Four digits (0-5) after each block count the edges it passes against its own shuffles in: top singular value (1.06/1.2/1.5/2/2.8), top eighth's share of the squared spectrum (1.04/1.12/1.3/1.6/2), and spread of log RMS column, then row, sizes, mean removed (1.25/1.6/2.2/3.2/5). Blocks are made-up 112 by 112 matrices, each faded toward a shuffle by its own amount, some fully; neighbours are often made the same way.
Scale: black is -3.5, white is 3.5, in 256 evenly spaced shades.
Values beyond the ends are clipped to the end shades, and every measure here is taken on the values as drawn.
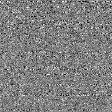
1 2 0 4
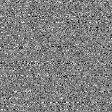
1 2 0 4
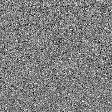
0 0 0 2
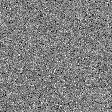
0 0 0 0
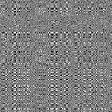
5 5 4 4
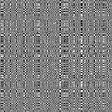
5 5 4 4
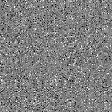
4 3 1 2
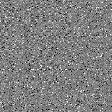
4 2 1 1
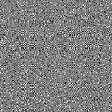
5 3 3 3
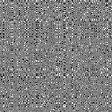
5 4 3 3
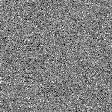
3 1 0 0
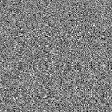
4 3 2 2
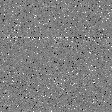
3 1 0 1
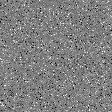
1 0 0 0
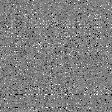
3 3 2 2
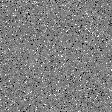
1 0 0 0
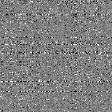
4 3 2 3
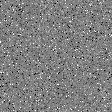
1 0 0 0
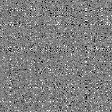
4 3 2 3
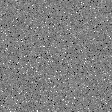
0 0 0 0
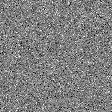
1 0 0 0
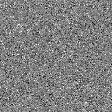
3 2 1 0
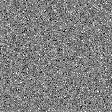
3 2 1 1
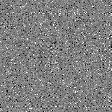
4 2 1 1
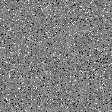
3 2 0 1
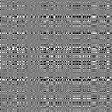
5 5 4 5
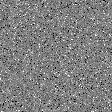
0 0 0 0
